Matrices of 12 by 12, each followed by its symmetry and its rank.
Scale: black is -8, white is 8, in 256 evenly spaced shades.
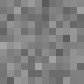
antisymmetric, full rank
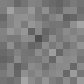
symmetric, full rank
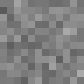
neither, full rank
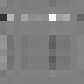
neither, rank one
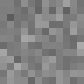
neither, full rank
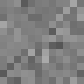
antisymmetric, full rank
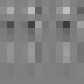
neither, rank one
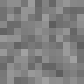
antisymmetric, full rank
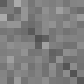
symmetric, full rank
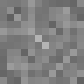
symmetric, full rank
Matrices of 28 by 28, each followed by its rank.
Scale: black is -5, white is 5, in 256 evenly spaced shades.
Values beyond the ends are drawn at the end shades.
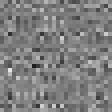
five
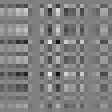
one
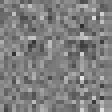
five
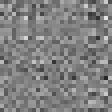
five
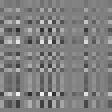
one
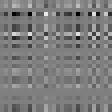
one
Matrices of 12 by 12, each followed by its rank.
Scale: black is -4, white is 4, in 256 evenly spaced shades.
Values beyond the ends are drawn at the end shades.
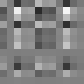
one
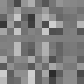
two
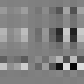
one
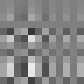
one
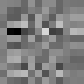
two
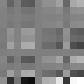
one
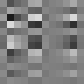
one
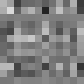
two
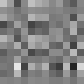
two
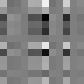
one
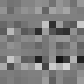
two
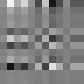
one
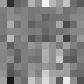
two
